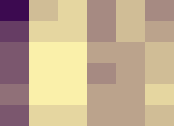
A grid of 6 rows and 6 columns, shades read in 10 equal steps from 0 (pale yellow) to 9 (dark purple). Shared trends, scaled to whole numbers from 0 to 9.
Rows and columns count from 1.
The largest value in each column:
9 2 1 4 3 4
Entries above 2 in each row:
3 3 3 3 3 3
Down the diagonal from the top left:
9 1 0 4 3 2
